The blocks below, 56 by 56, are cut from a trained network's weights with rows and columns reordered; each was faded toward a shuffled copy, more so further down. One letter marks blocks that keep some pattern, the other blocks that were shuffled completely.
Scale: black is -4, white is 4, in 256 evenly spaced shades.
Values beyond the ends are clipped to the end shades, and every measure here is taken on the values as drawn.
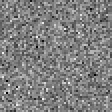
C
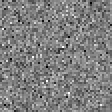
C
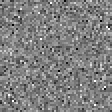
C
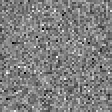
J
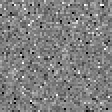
J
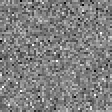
C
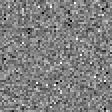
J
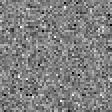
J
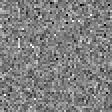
C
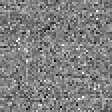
J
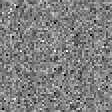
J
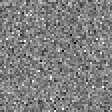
C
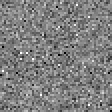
C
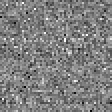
J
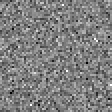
C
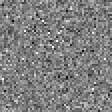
C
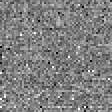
J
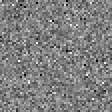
C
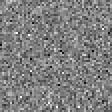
C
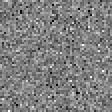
C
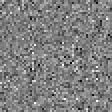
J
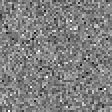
C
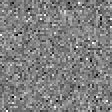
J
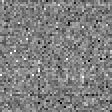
J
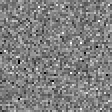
C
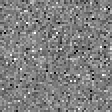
J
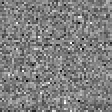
J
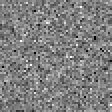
C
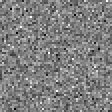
C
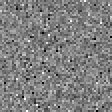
C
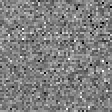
J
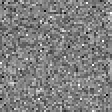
C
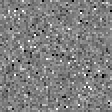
C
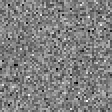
C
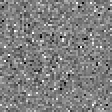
C
